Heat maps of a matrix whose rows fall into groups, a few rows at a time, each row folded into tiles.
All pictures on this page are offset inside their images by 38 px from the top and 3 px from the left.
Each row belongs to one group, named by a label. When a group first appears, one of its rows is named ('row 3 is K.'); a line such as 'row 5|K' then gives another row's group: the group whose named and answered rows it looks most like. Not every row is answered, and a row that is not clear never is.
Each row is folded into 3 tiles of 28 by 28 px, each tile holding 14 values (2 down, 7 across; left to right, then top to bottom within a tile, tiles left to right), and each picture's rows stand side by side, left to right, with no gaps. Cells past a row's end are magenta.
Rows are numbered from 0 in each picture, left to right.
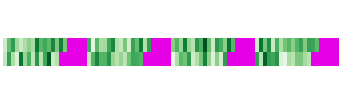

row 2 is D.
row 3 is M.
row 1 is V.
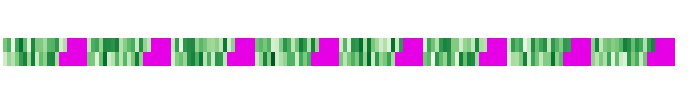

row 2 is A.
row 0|A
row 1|A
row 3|D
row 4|A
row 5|A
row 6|D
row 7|D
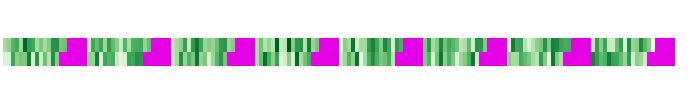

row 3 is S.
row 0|V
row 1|V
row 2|V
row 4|D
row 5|A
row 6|D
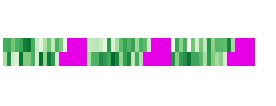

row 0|A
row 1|S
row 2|M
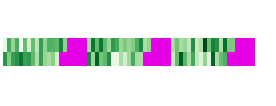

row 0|M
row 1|M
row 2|S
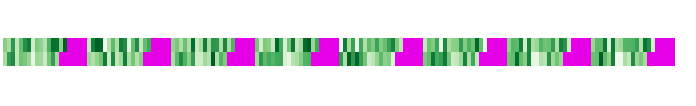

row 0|V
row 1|D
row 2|S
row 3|V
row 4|M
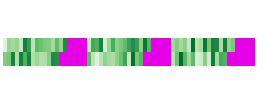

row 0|V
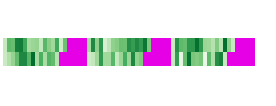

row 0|A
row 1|D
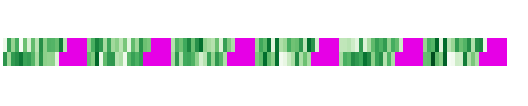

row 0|M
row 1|V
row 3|S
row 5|S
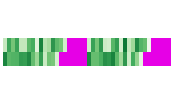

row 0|M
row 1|M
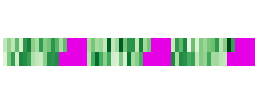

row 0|V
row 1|S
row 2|M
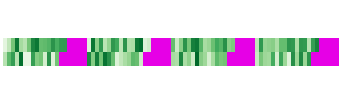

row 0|D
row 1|M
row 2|V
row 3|D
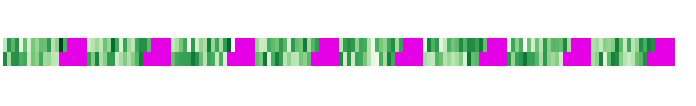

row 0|M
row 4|V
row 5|D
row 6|M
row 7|V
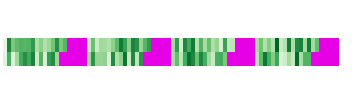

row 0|A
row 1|D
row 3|S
